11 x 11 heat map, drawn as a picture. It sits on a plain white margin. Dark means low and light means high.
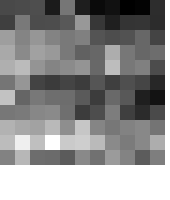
Ninth with the highest average: bottom left. Stripes: horizontal, repeating 2 times. Ninth with the lowest average: top right. Slope: up to the bottom left.
